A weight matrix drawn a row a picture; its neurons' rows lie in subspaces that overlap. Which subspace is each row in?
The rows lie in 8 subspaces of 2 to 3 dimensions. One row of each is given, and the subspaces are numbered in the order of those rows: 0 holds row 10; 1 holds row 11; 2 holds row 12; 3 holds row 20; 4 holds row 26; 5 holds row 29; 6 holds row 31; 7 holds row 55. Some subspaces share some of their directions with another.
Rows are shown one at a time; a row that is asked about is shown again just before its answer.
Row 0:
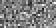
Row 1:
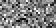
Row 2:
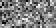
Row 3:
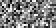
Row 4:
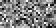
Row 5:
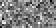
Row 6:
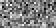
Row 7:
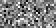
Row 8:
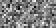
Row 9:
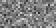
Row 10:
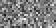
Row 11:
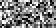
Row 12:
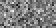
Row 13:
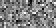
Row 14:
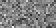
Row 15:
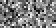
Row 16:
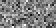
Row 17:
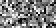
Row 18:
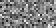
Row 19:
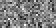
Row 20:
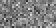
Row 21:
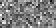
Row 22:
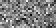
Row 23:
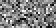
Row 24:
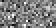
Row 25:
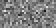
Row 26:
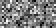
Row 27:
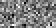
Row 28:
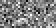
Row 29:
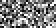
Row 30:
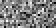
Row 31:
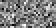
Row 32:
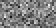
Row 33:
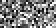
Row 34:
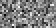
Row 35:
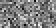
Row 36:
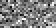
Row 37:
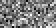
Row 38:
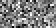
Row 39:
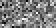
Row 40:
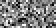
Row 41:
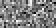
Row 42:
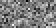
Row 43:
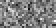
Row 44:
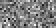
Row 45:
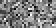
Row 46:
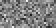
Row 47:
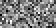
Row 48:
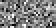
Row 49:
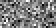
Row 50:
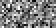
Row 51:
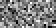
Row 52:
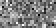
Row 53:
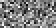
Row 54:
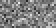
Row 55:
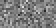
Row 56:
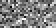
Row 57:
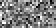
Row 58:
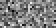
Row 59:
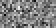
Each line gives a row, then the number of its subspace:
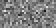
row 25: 7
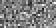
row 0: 5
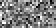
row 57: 1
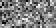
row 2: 1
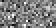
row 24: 6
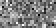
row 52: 2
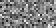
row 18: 2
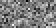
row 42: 0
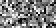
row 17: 2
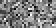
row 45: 3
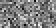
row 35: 0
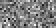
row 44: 0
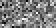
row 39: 1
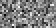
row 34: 4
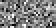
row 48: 6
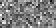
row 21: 1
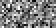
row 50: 4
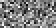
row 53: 2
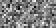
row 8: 4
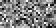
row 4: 3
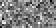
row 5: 1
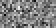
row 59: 4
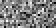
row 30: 5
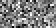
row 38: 4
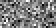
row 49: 0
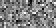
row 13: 5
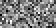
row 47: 1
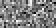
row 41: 5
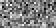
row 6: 2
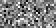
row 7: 7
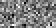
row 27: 6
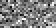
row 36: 7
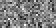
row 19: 0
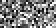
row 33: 5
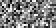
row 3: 4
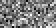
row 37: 5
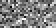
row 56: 7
